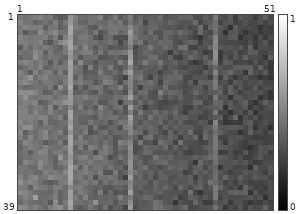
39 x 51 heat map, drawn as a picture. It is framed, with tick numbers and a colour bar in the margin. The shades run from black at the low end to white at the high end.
Columns 11, 23 and 40 stand out from the rest. There is an overall slope up to the left. Overall the values sit about 40% of the way up the scale.
